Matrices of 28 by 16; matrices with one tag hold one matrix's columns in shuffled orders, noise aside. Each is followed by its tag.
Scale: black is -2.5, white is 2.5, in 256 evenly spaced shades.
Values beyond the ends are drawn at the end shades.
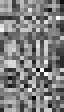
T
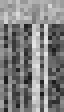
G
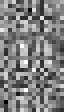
T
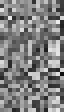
T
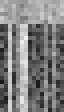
G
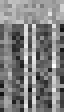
G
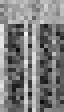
G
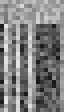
G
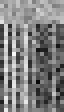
G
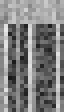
G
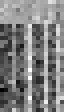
G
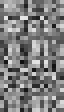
T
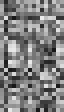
T
